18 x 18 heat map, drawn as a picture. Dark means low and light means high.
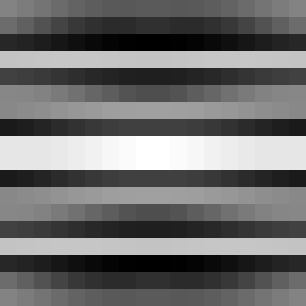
Ninth with the highest average: centre. Slope: none. Mirror symmetry: left to right and top to bottom. Grain: streaks across.
